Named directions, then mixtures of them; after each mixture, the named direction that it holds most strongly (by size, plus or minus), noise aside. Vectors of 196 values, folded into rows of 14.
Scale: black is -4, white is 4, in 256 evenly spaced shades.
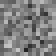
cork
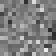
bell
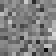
bell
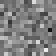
bell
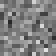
bell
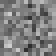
cork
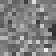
bell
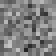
cork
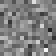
bell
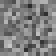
cork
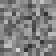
cork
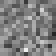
cork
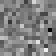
bell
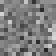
bell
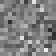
bell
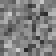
cork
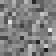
bell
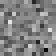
bell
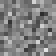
cork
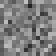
cork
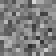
cork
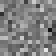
bell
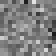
bell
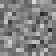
cork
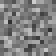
cork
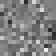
bell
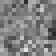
bell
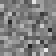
bell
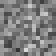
cork
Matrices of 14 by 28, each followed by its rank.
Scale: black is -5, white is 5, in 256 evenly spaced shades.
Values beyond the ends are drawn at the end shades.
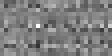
three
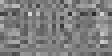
three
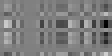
one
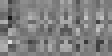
two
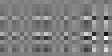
one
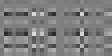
one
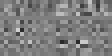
three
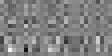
two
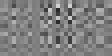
two
